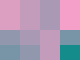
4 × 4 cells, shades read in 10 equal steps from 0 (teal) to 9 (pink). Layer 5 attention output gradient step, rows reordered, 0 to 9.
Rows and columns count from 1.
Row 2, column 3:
6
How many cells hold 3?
0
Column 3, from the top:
6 6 7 7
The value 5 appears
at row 3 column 1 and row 4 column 2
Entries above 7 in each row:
2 2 0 0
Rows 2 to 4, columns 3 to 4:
6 9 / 7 4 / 7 0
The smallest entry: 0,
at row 4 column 4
